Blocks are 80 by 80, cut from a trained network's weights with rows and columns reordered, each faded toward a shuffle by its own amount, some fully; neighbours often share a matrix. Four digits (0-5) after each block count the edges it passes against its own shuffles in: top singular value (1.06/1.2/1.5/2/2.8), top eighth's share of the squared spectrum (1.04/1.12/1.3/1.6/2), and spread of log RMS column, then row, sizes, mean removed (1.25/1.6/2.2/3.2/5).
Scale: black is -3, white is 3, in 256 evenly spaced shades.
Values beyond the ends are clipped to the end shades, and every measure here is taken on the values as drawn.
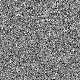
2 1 0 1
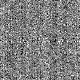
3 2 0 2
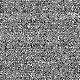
2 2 2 0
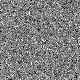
0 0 0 0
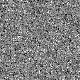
0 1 0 0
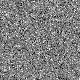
1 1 0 0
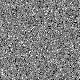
0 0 0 0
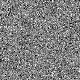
2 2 0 0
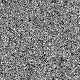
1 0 0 0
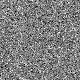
0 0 0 0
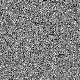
1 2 1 0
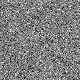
0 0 0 0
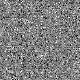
1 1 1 0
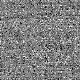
2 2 2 0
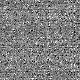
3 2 2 0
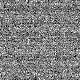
3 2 2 0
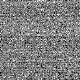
2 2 2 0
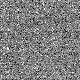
2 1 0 0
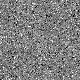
0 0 0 0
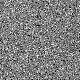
1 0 0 0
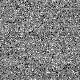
1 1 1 0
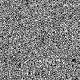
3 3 0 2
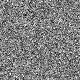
1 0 0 0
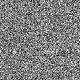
3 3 1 1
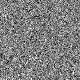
2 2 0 0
